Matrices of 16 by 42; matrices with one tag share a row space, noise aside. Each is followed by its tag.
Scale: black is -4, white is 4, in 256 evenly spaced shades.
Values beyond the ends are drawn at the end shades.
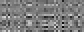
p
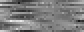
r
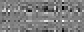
p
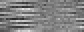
r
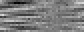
r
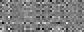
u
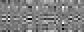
p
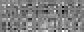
p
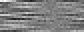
r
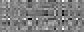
p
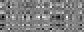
u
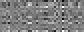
p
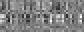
u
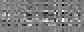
p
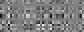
u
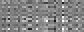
p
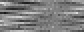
r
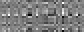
p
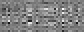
p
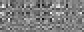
u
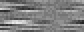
r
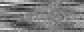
r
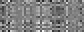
u
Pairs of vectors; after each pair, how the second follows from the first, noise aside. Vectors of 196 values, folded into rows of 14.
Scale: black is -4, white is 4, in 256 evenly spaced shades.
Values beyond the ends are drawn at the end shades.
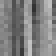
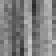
copied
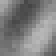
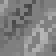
partly zeroed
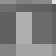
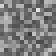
shuffled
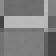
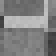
copied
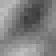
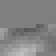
partly zeroed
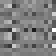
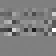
partly zeroed
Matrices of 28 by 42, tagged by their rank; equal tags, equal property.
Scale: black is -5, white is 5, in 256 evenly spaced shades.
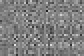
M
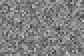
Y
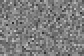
Y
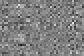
M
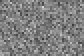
Y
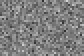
Y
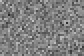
Y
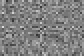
M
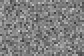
Y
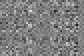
M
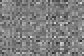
M
